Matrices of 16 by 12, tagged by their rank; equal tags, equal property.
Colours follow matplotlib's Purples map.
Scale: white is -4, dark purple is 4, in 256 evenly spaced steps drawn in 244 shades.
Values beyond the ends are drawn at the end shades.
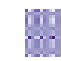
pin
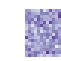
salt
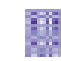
pin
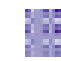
pin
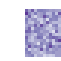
salt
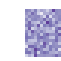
salt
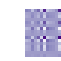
pin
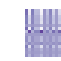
pin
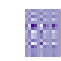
pin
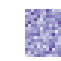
salt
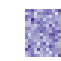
salt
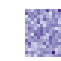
salt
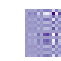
pin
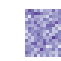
salt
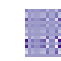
pin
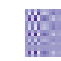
pin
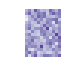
salt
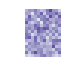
salt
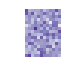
salt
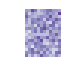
salt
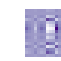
pin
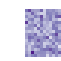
salt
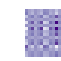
pin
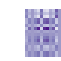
pin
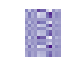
pin
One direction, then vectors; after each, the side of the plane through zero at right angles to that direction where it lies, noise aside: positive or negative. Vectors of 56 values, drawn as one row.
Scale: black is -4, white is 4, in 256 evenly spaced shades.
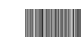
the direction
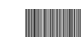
negative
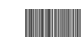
positive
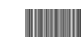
positive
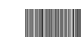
positive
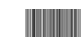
negative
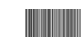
negative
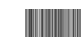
positive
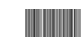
negative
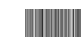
positive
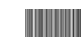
positive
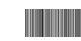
positive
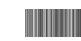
positive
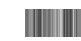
negative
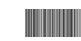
negative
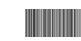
negative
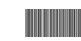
negative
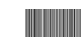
negative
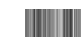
negative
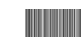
negative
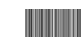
positive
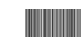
negative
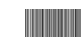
positive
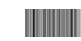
negative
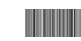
negative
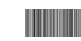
negative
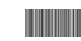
positive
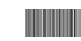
negative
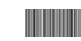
negative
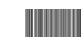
positive
